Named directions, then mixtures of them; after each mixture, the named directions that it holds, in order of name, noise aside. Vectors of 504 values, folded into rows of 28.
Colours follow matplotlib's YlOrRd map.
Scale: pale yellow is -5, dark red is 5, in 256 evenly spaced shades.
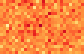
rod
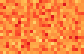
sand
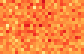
rod, sand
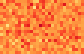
rod, sand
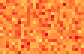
sand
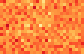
rod, sand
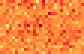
rod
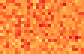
rod, sand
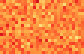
rod, sand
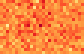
rod, sand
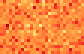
rod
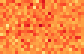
rod, sand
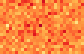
rod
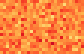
sand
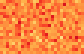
sand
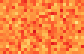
rod, sand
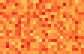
sand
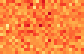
rod, sand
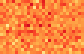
rod, sand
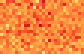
rod, sand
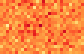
rod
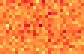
rod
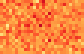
rod, sand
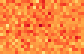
rod, sand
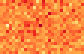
rod
